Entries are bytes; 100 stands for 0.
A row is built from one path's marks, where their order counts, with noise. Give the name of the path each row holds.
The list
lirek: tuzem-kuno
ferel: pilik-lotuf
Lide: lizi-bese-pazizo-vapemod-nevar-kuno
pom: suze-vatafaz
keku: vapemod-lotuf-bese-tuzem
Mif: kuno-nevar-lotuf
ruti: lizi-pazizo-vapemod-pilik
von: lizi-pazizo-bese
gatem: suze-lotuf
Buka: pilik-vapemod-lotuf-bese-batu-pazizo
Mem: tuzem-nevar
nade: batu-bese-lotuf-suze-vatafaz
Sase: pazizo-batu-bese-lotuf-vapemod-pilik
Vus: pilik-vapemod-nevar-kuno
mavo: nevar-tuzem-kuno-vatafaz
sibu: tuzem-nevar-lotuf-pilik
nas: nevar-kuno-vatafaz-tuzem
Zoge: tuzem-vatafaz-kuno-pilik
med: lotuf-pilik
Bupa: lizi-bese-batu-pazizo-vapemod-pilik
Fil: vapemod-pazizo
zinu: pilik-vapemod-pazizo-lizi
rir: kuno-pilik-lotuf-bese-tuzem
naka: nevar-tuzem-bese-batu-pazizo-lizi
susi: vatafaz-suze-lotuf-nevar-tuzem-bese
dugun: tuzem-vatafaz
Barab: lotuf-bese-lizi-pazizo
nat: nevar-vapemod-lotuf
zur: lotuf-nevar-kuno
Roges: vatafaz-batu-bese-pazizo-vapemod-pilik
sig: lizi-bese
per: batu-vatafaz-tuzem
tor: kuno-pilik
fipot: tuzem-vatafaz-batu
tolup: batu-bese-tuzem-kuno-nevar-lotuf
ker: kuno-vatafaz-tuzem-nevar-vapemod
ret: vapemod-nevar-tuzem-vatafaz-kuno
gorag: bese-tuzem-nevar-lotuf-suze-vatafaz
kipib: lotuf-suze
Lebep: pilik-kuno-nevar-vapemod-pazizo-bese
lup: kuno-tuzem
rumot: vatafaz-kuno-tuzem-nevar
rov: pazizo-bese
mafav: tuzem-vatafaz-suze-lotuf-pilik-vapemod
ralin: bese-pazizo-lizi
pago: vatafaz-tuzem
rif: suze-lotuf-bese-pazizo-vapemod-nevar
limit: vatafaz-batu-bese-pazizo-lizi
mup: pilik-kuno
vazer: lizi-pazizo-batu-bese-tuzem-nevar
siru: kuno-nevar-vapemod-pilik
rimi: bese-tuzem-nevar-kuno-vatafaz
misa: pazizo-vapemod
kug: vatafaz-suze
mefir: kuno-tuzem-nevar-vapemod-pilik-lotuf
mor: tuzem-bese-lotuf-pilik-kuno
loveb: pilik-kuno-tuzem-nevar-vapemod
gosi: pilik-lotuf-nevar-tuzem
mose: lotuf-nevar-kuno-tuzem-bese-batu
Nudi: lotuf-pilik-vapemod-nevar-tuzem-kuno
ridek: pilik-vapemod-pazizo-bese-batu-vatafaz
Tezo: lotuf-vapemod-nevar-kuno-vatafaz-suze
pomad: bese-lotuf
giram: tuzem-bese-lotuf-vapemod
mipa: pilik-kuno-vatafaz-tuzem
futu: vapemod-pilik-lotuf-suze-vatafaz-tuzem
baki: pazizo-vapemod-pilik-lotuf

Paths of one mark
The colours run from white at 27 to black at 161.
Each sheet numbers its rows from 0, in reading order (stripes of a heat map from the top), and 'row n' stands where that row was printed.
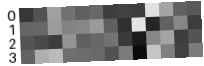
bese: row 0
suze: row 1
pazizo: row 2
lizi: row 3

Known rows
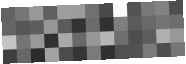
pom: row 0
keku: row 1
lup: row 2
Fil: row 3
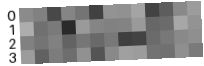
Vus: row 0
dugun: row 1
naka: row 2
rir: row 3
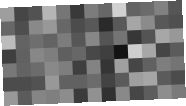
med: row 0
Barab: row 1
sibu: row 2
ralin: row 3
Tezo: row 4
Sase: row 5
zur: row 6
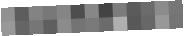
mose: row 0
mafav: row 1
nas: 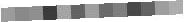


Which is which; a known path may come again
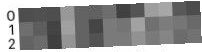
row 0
Sase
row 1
Buka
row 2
ridek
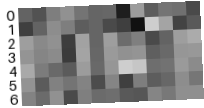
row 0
rif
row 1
ralin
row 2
nas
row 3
ker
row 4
mipa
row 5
mose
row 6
rimi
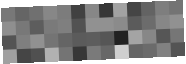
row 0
Tezo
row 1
Lebep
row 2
Lide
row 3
med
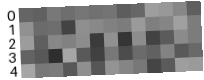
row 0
tolup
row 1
fipot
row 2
zur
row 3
baki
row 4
mefir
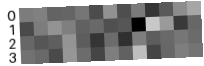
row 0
ret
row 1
von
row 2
keku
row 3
futu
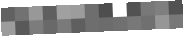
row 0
pom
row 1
mor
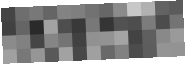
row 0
limit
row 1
Fil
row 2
Vus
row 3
Mif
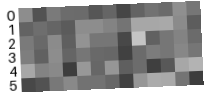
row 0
giram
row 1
per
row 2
susi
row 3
gorag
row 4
mavo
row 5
nade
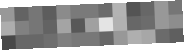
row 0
mafav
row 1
tor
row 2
Roges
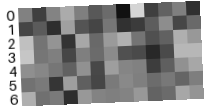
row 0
kipib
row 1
misa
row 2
lup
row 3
Mem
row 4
siru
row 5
zinu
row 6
dugun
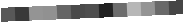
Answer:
pomad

